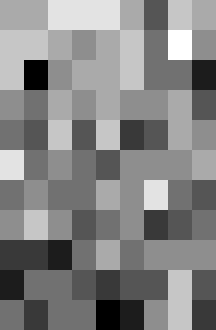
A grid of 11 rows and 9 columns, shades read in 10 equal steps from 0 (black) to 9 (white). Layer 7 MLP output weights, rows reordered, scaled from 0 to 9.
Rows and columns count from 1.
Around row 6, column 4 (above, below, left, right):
3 4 5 3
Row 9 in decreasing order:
6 5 5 5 4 4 2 2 1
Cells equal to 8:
5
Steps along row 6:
down up down down up same same up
